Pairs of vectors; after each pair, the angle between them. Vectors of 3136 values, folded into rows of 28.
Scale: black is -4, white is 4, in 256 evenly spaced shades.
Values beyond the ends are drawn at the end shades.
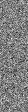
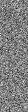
partly opposed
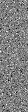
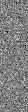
partly opposed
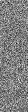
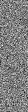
partly opposed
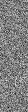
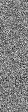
nearly opposite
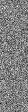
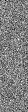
orthogonal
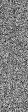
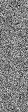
orthogonal
